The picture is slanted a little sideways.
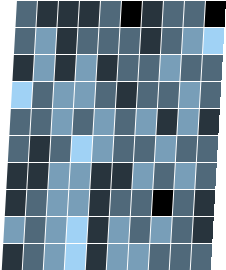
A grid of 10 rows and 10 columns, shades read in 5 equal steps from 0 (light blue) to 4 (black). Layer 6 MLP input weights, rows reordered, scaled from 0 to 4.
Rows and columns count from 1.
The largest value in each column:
3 3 3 3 3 4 3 4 2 4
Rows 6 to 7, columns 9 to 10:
2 2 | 1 2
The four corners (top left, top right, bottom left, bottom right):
2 4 3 2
